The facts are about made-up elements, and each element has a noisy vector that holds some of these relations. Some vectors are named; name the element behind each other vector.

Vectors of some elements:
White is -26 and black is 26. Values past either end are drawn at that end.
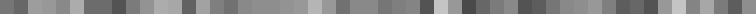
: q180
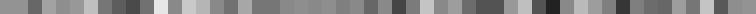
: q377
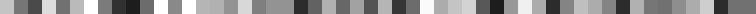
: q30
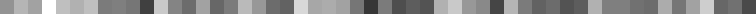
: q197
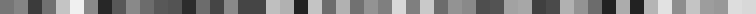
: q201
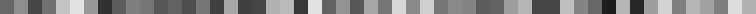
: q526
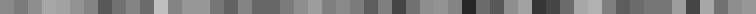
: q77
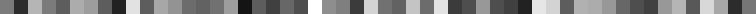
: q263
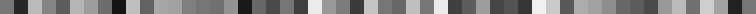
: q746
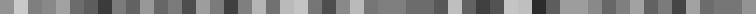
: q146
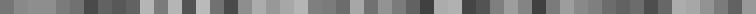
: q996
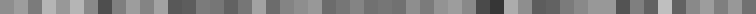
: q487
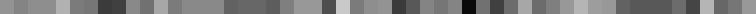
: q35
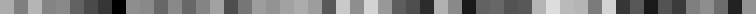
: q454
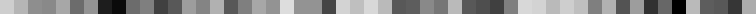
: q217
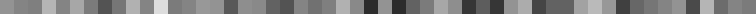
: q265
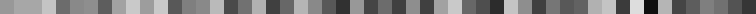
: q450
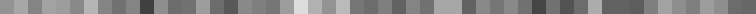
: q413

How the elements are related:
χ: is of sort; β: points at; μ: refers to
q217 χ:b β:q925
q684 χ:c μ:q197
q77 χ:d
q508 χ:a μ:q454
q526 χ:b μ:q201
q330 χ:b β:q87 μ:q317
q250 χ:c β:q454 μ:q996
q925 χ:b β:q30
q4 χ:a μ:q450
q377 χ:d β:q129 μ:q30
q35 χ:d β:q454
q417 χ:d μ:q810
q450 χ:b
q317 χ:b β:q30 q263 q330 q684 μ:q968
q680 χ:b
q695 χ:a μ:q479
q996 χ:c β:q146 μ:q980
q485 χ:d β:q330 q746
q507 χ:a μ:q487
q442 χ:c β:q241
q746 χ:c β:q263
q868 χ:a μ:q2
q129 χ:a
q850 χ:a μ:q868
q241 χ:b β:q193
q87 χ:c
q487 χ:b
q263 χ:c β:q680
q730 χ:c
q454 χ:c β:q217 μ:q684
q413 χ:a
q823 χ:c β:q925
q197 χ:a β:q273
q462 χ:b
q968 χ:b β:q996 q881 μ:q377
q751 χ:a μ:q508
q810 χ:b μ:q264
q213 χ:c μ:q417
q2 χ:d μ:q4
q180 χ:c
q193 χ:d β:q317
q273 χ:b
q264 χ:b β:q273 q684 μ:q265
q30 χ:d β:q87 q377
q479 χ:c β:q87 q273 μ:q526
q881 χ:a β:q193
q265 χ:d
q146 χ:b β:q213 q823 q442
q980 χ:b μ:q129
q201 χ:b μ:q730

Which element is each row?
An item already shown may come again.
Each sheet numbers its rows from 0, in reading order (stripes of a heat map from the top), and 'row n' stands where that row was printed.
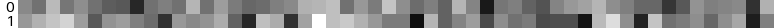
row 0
q250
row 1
q850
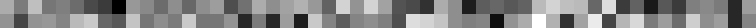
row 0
q454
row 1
q317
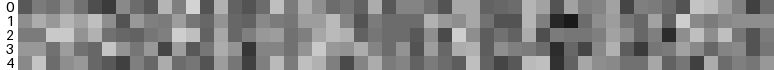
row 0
q442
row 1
q273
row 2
q684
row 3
q508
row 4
q146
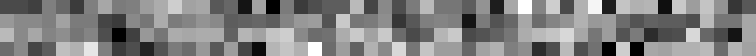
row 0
q193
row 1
q35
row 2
q823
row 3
q695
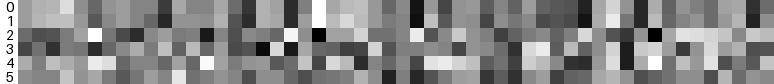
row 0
q868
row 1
q850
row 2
q730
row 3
q241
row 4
q330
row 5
q265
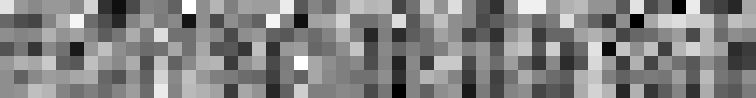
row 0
q925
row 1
q730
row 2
q265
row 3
q881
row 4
q4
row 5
q485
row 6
q2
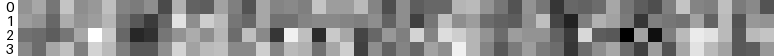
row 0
q129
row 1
q377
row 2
q479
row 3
q87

